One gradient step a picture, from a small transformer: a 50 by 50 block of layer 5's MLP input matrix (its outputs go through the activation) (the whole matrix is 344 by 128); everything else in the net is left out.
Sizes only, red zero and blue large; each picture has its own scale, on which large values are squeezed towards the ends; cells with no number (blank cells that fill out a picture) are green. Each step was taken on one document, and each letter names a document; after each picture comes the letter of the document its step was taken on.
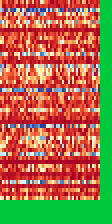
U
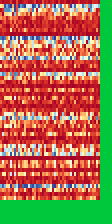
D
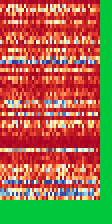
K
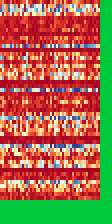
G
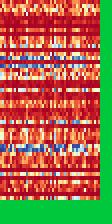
G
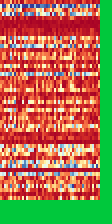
D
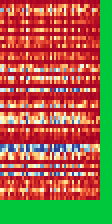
G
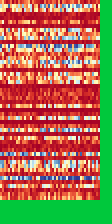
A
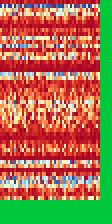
D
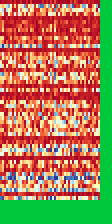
G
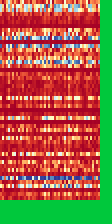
A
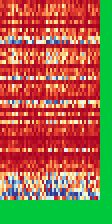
K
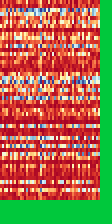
U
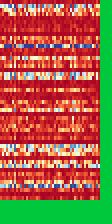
D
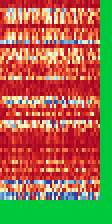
K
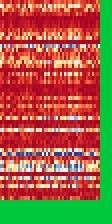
A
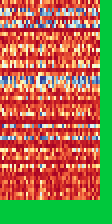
U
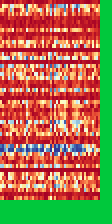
G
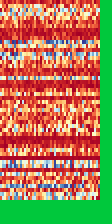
D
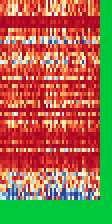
K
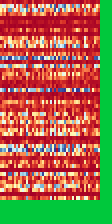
G
